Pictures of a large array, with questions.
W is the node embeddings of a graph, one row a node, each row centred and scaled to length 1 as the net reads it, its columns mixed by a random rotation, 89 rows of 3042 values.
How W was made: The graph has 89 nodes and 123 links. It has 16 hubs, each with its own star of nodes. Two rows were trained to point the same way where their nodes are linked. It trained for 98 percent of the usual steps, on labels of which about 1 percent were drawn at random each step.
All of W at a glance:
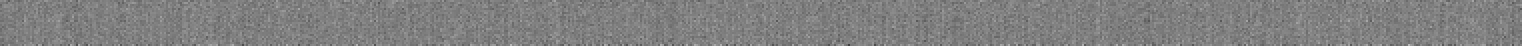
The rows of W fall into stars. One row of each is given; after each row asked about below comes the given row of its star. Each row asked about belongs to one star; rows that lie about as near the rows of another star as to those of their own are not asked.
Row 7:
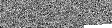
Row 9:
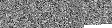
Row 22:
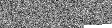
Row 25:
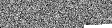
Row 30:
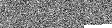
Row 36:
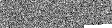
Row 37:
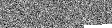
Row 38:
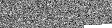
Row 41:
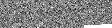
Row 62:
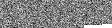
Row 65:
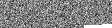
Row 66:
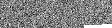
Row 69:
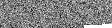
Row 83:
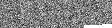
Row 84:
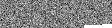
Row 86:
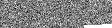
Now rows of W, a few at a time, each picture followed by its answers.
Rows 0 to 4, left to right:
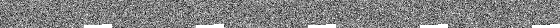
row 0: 37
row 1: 9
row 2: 37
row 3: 37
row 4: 62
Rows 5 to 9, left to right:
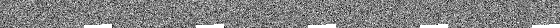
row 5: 38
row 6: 86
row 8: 66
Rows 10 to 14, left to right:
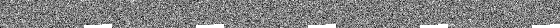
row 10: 25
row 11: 41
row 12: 38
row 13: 66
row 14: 25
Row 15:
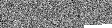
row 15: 41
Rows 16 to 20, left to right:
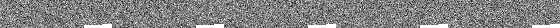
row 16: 84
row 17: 22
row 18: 69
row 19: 62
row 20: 30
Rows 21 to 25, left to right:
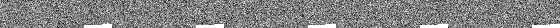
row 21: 36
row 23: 41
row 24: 65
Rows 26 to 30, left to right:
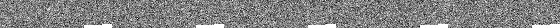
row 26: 30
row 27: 38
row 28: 9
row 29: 83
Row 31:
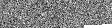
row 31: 83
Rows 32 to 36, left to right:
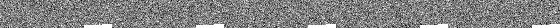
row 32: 83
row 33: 9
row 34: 86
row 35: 65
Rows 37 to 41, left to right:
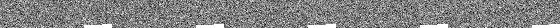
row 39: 86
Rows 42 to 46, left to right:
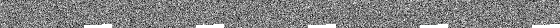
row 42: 36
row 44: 38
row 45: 86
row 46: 30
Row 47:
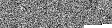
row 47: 62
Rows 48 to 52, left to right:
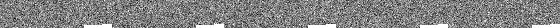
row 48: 83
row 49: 69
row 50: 22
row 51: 84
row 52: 36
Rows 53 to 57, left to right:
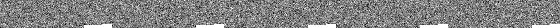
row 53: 7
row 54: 83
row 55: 30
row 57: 38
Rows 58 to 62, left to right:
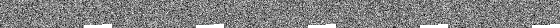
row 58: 86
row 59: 41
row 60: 41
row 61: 83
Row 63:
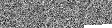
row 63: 37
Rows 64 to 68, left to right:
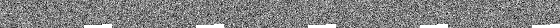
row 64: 62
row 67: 9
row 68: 66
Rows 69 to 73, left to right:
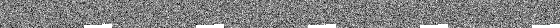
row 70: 7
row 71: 25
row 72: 37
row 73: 37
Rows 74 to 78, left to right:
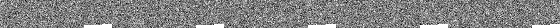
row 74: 36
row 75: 62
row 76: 9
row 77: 7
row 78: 30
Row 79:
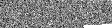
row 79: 86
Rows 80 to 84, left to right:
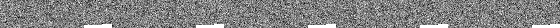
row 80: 7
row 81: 66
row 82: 84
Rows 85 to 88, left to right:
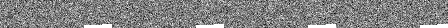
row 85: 22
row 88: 9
